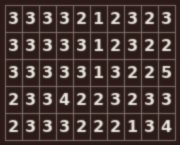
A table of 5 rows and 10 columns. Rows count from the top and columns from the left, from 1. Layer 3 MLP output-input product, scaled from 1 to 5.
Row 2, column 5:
3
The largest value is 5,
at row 3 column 10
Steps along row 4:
up same up down same up down up same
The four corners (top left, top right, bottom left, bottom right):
3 3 2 4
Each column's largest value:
3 3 3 4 3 2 3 3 3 5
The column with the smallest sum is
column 6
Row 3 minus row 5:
1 0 0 0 1 -1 1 1 -1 1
